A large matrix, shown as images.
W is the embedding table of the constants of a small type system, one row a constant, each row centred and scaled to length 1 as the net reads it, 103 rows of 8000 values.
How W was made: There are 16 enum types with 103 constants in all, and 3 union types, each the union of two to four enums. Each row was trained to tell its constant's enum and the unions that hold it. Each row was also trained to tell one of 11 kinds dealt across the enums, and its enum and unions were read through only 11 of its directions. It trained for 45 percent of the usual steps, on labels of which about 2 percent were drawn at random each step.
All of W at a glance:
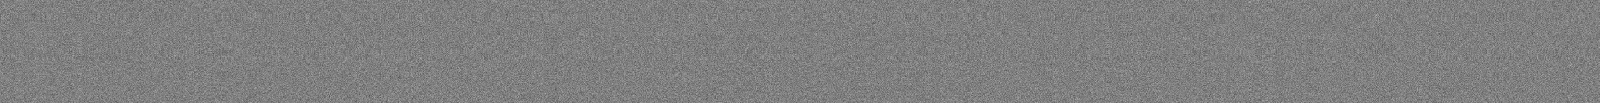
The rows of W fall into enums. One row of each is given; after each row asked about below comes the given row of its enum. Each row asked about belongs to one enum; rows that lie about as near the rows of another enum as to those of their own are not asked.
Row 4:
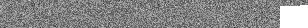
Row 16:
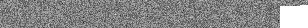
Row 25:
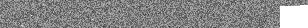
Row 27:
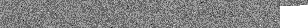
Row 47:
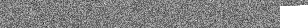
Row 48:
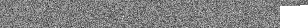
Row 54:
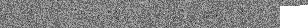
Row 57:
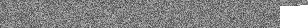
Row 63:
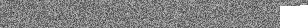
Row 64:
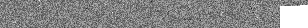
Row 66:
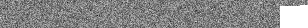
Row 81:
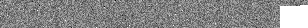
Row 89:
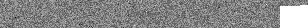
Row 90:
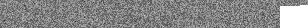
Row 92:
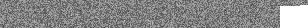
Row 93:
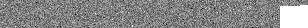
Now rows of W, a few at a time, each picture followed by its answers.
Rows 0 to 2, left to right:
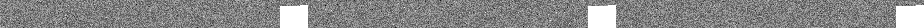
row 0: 16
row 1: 57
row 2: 93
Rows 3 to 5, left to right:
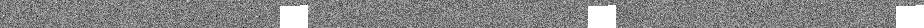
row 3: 54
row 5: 93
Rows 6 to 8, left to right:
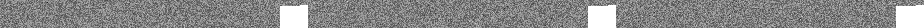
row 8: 25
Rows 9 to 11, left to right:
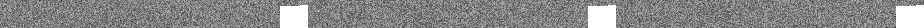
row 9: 90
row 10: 27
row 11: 4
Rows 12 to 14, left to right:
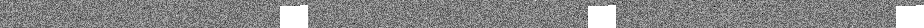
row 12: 64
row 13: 16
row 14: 54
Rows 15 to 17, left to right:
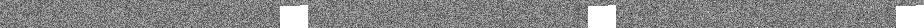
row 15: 25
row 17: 25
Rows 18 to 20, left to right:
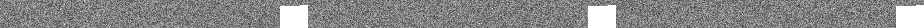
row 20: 64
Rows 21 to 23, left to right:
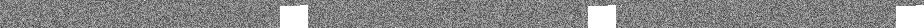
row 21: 25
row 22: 27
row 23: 48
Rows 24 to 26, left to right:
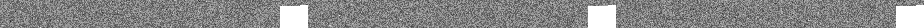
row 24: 63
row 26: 63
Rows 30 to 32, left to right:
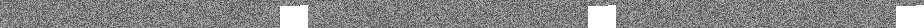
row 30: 64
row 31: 47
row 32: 63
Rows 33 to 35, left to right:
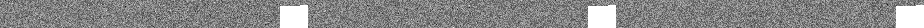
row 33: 54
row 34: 89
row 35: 89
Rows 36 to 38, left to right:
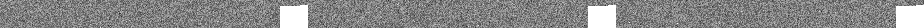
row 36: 93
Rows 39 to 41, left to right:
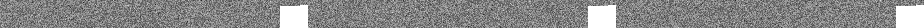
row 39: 90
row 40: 25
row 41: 4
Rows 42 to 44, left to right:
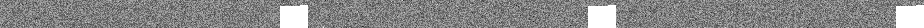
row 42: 47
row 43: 93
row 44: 16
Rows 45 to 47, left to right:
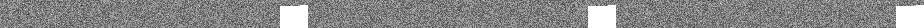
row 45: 16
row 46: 64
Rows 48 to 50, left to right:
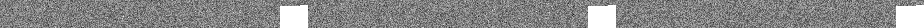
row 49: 48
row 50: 81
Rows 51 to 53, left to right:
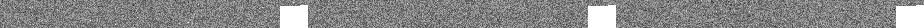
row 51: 90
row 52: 81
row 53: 90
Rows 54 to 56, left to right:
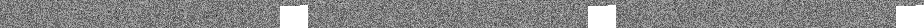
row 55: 90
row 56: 93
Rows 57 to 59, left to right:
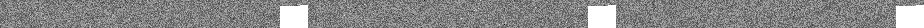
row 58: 57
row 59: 57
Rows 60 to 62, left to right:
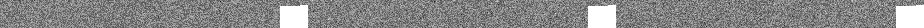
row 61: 89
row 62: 47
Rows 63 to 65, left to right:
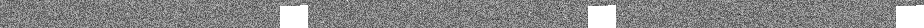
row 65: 48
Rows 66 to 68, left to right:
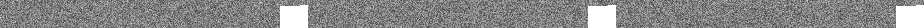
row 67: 27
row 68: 47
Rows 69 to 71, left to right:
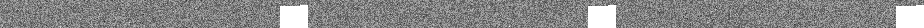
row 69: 16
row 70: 63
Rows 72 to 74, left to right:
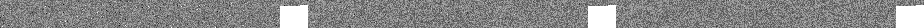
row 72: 81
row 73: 90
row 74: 48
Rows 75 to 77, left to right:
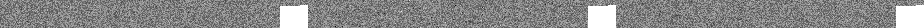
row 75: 54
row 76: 48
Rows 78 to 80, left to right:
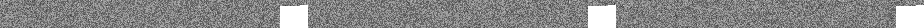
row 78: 48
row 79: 27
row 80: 89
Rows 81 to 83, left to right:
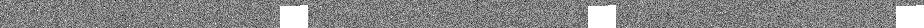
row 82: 93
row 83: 27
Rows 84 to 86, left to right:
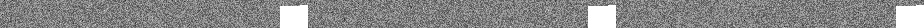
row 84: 27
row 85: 90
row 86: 54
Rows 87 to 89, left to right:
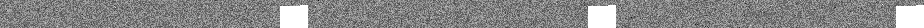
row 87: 47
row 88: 16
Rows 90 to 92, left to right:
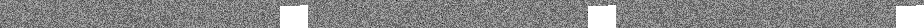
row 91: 4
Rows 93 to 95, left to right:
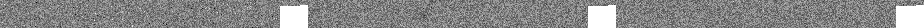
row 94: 63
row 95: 81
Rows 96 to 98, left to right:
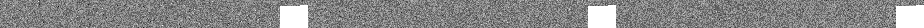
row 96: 89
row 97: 48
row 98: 27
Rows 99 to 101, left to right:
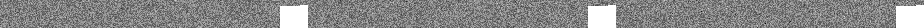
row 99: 64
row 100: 4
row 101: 93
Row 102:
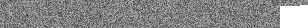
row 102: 47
